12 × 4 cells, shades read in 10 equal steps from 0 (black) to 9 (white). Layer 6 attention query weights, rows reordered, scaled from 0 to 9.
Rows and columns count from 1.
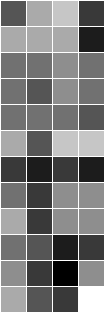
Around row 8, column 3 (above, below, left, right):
2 5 2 5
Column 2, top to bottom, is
6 6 4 3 4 3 1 2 2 3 2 3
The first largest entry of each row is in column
3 1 3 3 1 3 1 3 1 1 1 4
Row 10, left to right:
4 3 1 2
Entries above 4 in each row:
2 3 1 1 0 3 0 2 3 0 2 2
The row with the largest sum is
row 6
